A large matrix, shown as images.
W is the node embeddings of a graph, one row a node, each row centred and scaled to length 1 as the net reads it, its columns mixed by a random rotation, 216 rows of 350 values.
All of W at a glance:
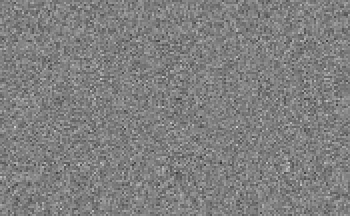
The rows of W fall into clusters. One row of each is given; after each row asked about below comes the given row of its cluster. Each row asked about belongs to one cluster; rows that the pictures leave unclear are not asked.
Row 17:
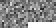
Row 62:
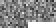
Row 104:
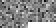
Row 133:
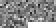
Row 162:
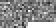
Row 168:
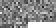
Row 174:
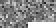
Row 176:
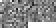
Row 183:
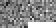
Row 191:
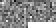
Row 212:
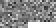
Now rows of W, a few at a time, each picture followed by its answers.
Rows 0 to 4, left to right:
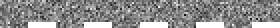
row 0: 62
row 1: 17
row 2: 104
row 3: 174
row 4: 191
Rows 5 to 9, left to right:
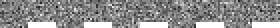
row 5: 183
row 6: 191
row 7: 162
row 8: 174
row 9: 191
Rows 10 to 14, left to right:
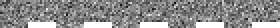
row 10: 183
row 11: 212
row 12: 212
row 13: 133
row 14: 17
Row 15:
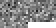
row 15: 212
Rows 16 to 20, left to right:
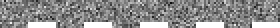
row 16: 168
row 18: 62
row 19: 183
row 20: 176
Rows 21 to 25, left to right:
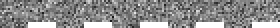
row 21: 104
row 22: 183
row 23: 62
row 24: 162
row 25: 183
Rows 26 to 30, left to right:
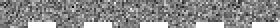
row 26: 183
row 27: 104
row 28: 191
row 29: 212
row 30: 212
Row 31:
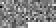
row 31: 191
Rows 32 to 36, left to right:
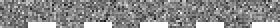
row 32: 62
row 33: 212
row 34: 174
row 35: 176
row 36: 104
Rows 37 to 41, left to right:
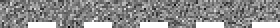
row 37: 17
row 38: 133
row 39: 17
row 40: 183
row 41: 183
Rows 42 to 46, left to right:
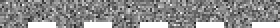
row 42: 174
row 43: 62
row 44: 104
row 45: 176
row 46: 17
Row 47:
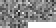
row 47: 62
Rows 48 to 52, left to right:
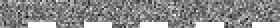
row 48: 62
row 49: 176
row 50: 168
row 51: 162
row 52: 17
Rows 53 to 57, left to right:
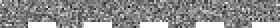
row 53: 176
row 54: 162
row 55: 104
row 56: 168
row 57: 191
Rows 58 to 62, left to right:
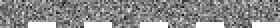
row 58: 62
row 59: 183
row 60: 104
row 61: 212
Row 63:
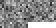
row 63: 174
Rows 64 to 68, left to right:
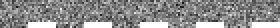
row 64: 104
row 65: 168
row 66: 104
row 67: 212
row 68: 162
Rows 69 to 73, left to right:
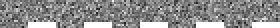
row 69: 104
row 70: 17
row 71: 176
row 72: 183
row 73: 133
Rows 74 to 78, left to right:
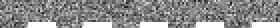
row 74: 104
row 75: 162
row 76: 212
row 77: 168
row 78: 133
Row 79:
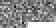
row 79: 162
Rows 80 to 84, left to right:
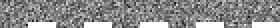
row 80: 17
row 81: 17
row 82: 104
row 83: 133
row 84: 176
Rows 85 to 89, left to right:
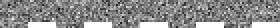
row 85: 212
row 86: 62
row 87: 133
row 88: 17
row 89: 168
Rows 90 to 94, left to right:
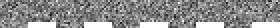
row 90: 212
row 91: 176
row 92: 133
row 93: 17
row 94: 104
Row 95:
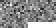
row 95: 17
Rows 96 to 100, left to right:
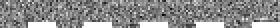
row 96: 174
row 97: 162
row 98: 62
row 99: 62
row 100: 133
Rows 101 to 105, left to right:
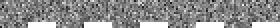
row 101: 174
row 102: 174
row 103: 62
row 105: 174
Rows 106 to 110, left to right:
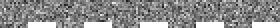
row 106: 168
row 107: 212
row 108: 191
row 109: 174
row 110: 176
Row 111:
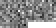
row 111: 62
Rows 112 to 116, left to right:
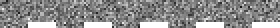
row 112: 183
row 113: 62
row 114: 174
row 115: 133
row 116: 104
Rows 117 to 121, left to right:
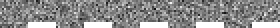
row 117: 168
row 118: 174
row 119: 17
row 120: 191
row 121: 183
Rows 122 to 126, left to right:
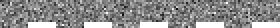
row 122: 17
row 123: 176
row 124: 212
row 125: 168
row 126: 191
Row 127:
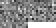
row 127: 191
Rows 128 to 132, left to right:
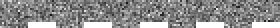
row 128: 62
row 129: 162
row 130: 212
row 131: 176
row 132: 212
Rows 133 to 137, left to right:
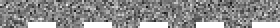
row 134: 17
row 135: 162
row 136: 174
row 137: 183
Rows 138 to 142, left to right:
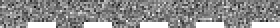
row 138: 162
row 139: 104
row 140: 183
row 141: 133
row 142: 162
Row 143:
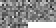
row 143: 62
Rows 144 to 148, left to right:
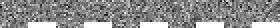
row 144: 191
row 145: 212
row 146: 176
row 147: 174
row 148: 104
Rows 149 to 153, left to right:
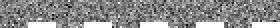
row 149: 133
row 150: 212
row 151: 174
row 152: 62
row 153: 17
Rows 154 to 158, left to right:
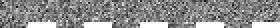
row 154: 104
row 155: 133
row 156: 17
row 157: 168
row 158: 212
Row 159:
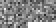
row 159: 168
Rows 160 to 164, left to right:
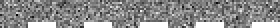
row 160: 174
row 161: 183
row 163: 162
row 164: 104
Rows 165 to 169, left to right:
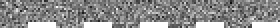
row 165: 104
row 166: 162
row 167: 168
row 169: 183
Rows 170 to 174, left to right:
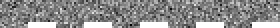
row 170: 212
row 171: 168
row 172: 62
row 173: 62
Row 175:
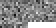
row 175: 168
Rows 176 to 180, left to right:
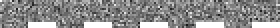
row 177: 62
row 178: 176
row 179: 62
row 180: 191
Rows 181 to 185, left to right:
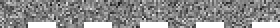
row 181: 174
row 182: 17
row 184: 183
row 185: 183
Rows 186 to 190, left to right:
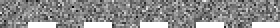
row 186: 168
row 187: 104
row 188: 176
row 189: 174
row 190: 174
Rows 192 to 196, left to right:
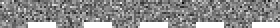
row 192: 191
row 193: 133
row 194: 162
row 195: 212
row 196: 104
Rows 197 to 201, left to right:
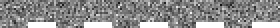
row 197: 133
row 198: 183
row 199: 133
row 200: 62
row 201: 183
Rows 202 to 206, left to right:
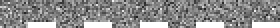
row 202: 162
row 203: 183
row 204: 176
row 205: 183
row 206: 176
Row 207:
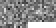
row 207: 168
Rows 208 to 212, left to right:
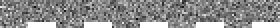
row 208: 162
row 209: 183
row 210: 174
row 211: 212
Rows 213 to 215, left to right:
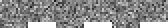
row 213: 176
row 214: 183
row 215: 174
